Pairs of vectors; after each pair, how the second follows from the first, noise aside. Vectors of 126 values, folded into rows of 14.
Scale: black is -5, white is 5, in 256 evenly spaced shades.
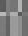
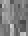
wrapped around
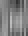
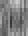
negated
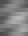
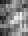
scaled up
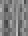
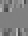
partly zeroed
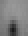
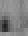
wrapped around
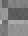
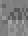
partly zeroed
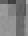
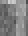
negated
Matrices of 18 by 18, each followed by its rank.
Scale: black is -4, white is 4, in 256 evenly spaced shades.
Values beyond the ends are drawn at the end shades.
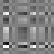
one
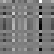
one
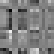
two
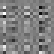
two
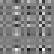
one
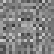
three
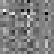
three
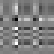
one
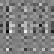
two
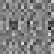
three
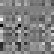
two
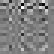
two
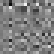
three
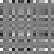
one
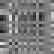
two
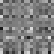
two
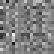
three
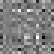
three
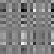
one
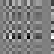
one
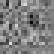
three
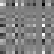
one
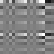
one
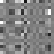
two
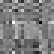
three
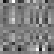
two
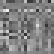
three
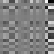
one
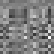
two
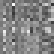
three
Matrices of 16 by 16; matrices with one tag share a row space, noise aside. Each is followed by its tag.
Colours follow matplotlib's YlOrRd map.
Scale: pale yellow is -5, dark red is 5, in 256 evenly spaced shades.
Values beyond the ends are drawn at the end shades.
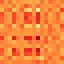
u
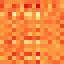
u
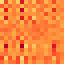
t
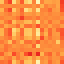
u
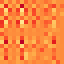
t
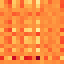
u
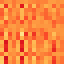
t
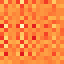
t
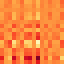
u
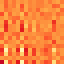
t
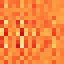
t
